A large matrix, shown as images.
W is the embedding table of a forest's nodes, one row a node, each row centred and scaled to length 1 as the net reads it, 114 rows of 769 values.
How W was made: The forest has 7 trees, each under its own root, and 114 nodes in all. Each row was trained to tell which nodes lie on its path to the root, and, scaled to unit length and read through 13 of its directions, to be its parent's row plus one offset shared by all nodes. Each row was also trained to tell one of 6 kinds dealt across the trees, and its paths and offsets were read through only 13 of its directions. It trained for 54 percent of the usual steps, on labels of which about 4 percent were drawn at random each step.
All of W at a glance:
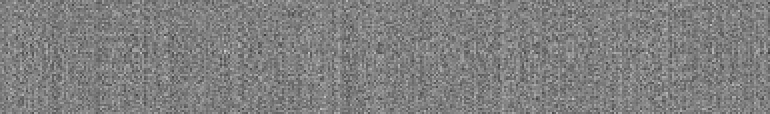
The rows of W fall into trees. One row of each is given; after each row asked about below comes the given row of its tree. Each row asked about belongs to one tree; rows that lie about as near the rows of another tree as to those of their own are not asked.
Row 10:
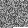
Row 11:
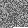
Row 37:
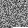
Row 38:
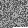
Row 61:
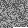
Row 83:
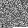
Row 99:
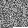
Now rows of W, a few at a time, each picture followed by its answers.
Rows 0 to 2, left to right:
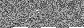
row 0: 37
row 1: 11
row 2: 61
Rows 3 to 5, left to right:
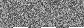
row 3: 11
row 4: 83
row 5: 99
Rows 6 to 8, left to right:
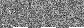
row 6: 10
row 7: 99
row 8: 38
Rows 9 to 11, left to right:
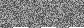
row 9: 61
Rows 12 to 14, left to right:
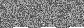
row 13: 83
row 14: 38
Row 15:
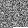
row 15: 83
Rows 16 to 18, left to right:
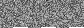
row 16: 83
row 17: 10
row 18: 61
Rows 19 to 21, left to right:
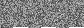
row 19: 99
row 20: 10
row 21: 11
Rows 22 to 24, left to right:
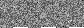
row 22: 83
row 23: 38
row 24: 61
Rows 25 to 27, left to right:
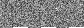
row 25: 10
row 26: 83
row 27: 99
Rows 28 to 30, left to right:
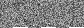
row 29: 10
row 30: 61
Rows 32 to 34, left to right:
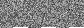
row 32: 37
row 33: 37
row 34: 11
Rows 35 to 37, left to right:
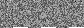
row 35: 10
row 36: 38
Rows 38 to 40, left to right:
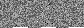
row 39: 38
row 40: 99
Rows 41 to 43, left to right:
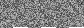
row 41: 61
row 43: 83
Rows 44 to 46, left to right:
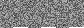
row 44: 11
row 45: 37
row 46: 38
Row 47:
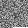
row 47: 11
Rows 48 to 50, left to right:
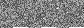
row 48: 61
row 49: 10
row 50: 11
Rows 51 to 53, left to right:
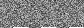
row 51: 61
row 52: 61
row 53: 61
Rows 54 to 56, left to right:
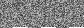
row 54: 83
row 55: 61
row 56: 38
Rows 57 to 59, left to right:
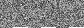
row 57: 83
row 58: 11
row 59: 99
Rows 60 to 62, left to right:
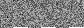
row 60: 38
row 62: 37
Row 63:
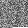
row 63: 83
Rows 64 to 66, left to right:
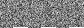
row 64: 10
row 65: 99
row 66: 10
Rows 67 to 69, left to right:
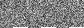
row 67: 37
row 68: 10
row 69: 37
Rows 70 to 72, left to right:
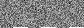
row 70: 10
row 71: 38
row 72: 11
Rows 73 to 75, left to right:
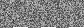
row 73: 10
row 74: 83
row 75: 99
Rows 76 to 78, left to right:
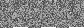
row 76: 38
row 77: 37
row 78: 61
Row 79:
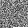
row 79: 10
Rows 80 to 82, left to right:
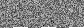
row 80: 10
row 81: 38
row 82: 99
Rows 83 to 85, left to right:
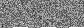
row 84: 83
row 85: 38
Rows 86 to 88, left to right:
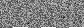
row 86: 99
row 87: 11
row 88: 83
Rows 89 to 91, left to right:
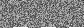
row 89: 10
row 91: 61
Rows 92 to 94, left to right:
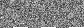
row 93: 83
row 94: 38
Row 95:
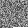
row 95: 10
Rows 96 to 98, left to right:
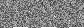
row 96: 83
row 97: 83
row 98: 61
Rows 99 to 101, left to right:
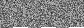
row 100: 11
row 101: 83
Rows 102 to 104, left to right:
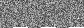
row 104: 83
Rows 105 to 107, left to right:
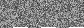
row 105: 61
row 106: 10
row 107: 11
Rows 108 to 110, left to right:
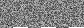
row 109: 83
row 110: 99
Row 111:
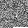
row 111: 11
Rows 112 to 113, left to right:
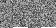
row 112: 11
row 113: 38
